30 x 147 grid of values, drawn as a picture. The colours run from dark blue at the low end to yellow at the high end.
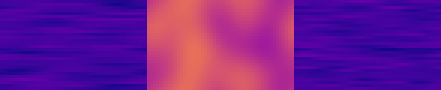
The table splits into one row of 3 panels. Panel 1,1: very low, streaked across, faint in contrast. Panel 1,2: middling, smooth. Panel 1,3: very low, streaked across, faint in contrast.
